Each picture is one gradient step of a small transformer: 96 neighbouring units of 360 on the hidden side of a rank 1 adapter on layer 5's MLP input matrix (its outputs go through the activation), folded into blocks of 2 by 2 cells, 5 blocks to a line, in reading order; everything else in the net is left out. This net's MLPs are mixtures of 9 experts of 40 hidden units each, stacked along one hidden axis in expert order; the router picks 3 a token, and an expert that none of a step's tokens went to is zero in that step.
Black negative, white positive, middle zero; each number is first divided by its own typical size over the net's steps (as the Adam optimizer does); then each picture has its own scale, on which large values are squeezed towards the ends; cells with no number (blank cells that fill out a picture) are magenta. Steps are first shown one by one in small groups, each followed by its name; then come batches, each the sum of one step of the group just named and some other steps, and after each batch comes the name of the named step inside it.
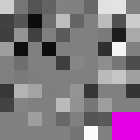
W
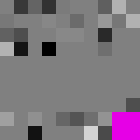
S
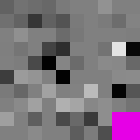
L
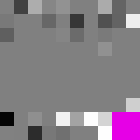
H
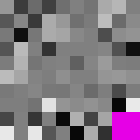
W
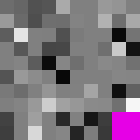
L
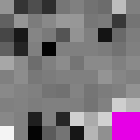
S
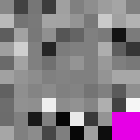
W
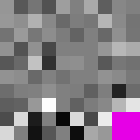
S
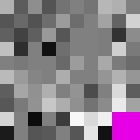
W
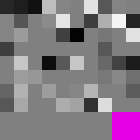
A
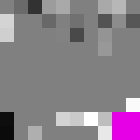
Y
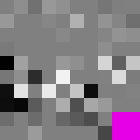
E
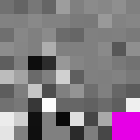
A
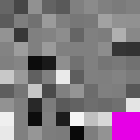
A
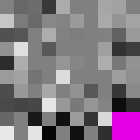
E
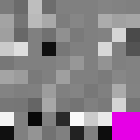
Y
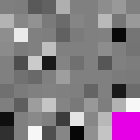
Y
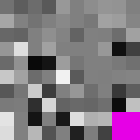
A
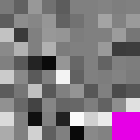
Y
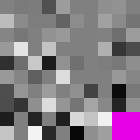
E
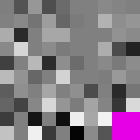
E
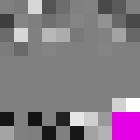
Y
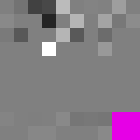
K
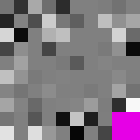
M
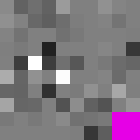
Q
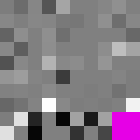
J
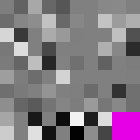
M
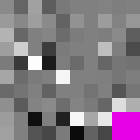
Q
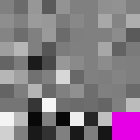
J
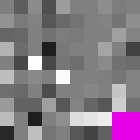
Q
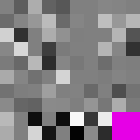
M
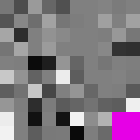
M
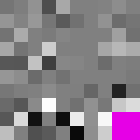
J
